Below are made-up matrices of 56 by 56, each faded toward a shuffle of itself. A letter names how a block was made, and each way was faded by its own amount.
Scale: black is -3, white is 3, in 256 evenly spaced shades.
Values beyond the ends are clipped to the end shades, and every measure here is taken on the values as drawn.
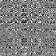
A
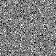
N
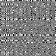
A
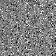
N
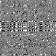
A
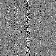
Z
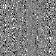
Z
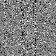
N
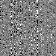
Z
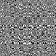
A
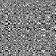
A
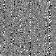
Z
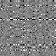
A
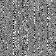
Z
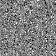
N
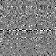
A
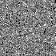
N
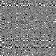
A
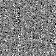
N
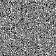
N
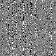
Z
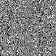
N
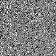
N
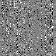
Z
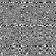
A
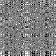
A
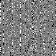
Z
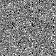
N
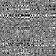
A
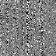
Z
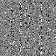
Z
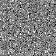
N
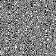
N
